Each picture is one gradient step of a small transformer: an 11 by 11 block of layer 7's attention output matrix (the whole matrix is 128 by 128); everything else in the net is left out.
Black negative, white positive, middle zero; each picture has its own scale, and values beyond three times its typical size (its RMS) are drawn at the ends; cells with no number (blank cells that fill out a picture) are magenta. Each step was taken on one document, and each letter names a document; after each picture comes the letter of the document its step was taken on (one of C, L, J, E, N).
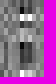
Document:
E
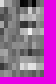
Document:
E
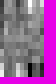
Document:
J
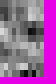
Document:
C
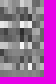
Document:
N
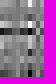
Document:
J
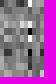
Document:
J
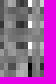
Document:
J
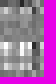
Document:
N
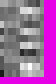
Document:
E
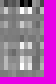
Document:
N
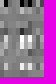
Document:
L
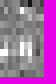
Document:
L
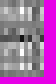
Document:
N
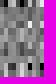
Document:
J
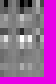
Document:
L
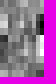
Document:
C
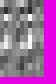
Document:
L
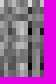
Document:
J
